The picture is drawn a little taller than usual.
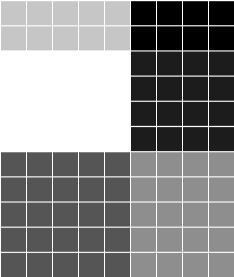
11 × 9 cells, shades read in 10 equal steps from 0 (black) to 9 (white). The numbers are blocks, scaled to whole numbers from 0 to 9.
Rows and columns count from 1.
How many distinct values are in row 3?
2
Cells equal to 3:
25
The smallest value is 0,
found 8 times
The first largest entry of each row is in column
1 1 1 1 1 1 6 6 6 6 6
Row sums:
35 35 49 49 49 49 35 35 35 35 35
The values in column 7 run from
0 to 5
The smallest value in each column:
3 3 3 3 3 0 0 0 0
